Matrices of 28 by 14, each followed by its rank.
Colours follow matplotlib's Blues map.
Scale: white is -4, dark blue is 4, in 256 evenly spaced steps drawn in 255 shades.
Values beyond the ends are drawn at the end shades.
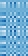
one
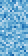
full rank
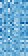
three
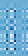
one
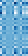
one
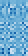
three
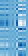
one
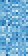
three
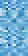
three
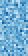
full rank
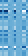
one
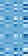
one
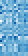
three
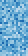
full rank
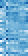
three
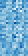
three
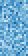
full rank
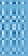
one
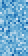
full rank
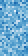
full rank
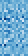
three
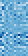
three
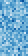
full rank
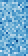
full rank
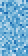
full rank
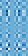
one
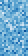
full rank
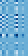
one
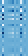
one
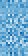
three
